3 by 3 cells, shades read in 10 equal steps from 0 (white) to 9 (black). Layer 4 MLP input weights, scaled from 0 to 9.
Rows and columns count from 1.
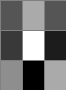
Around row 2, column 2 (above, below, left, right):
3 9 7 8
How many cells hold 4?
1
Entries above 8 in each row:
0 0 1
